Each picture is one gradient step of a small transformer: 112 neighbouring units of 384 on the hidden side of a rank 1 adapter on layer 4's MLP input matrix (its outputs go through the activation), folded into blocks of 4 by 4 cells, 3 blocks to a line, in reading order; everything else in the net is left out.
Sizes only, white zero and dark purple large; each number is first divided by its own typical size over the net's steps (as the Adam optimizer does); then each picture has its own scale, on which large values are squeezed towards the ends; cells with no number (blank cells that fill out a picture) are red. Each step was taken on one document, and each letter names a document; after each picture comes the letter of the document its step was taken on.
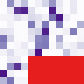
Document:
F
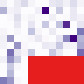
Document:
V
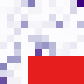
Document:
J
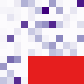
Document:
J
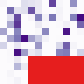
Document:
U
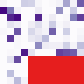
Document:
U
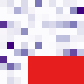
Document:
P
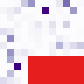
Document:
V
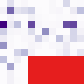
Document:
P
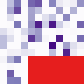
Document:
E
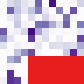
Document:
E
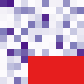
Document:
F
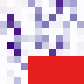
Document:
U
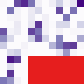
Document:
E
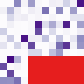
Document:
V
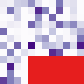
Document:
V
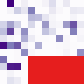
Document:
P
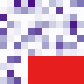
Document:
E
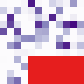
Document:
U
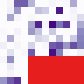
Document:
V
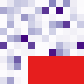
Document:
V
